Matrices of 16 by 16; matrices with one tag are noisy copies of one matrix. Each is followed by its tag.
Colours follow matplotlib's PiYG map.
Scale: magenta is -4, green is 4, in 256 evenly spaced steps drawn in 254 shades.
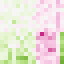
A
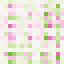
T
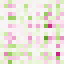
T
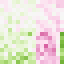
A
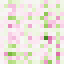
T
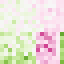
A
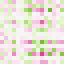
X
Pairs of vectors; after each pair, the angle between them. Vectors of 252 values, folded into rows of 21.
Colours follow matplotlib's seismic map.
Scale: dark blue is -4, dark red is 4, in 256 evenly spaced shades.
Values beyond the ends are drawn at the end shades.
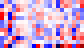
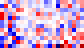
nearly parallel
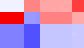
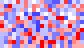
orthogonal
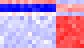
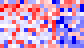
partly opposed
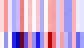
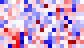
partly opposed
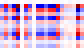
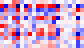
nearly opposite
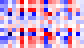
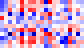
nearly parallel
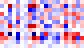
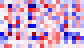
nearly opposite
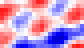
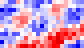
nearly opposite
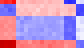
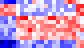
nearly opposite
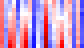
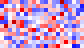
orthogonal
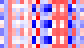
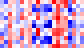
nearly parallel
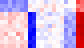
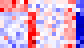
nearly opposite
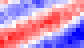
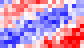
nearly opposite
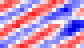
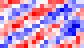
nearly parallel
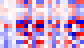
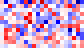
partly opposed
